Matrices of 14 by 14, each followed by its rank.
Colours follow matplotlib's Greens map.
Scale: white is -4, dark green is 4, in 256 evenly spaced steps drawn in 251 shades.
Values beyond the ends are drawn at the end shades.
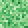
full rank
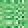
two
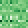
two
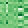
two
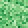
full rank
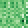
two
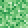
full rank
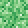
full rank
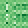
two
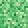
full rank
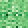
three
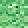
three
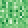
three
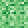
three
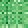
three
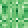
two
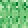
three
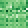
three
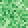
full rank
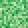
full rank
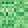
two
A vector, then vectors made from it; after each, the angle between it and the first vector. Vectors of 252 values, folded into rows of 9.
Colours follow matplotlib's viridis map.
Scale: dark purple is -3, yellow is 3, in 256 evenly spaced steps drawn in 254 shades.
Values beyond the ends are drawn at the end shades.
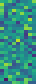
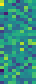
partly aligned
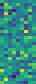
partly opposed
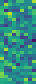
orthogonal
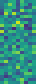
partly opposed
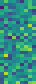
orthogonal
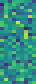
nearly opposite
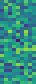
partly opposed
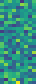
partly aligned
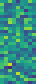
partly aligned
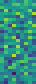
orthogonal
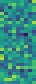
orthogonal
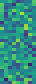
nearly parallel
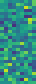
partly aligned
